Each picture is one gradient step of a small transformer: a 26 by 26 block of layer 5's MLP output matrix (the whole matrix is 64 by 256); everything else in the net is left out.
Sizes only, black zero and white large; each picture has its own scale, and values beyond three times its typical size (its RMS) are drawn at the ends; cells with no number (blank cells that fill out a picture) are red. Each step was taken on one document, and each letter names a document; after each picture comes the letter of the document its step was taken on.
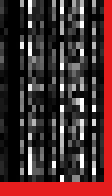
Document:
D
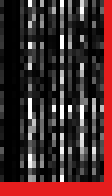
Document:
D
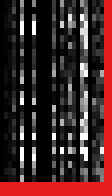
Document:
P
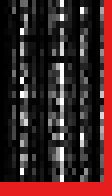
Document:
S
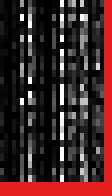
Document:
S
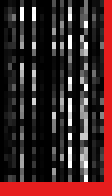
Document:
P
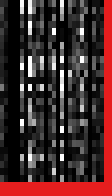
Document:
D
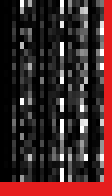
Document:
S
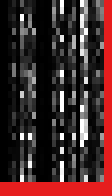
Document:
S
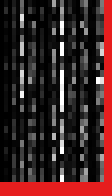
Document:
S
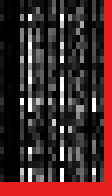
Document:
D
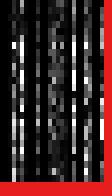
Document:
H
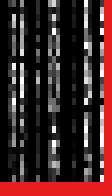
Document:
H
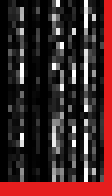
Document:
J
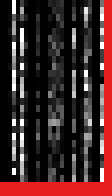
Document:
H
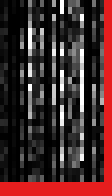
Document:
D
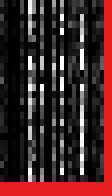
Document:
D
